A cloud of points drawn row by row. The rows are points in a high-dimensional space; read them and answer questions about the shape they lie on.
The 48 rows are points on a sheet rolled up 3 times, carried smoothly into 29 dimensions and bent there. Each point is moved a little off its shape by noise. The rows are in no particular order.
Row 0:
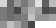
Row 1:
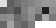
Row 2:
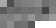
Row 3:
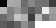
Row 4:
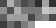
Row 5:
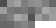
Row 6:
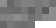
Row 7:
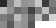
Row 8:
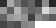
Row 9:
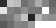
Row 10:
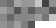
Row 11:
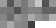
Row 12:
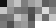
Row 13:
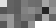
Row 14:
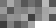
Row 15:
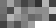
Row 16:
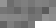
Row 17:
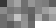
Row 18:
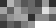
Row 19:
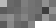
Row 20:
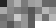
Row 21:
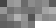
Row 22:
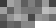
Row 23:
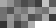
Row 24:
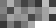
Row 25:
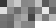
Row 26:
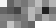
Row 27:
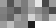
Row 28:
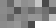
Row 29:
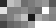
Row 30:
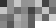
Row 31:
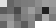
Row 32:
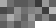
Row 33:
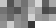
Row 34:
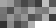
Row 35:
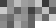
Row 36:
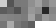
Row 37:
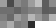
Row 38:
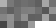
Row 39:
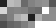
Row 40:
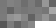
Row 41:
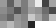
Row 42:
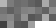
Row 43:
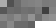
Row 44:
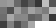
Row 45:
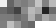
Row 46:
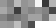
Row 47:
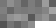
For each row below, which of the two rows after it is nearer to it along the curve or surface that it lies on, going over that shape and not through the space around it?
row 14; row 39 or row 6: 6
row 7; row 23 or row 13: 23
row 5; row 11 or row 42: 42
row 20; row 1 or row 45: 1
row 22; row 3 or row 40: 40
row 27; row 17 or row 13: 13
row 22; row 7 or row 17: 17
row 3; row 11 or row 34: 34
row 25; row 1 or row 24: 24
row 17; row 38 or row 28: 38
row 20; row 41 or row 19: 19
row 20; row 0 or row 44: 44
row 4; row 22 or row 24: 24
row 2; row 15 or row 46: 15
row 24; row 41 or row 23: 23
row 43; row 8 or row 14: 14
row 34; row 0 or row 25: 25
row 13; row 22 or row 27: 22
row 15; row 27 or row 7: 7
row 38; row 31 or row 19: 19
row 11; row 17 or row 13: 13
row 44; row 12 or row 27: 12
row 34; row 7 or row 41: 7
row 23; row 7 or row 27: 7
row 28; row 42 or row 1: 1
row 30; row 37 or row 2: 37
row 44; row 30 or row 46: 30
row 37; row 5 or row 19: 19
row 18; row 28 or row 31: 31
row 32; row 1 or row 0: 1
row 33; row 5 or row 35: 35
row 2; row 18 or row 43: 43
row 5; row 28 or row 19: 19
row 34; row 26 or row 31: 31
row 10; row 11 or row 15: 11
